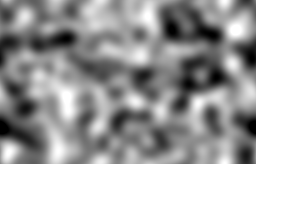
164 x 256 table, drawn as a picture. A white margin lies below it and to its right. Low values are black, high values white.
The values follow a bell shape. No lone cell stands out from its neighbours. No row or column stands out. The field is smooth, with broad soft blobs. Overall the values sit about 50% of the way up the scale. No overall slope runs across the table.
